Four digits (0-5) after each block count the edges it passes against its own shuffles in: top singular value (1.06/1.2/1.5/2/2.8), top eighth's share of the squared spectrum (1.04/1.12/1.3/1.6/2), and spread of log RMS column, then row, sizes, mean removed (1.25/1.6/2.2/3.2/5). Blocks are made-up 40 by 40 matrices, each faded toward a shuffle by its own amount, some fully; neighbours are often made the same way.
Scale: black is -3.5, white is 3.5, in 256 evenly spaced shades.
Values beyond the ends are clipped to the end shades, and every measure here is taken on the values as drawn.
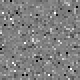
0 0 0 0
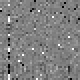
3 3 0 0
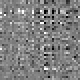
4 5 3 3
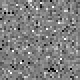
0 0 0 0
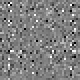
3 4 2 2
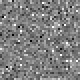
0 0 0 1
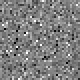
0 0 0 0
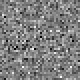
0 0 0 1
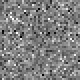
0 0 0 0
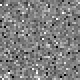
0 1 0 0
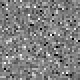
0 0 0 0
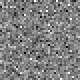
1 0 0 0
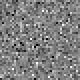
0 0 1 0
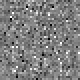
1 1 1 0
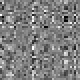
4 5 3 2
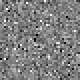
1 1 0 0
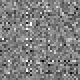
1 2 2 2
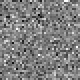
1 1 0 1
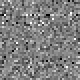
2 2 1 1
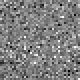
1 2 0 1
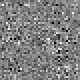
1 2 2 2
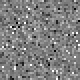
0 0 0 0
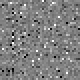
2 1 0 0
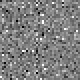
2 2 1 0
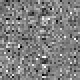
3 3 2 0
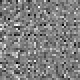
3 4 2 1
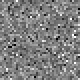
1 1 0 0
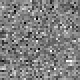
3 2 1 1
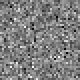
0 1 0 0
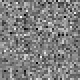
3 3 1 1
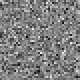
2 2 1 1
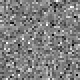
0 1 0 0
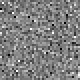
1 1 0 0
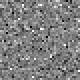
1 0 0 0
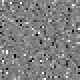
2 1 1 0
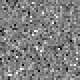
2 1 0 0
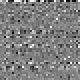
3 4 0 3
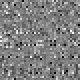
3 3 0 2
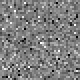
1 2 0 0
